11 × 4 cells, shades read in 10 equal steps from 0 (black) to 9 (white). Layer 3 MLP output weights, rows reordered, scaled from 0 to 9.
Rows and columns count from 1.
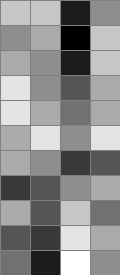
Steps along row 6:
up down up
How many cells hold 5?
8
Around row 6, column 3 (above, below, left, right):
4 2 8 8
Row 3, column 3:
1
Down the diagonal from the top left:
7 6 1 6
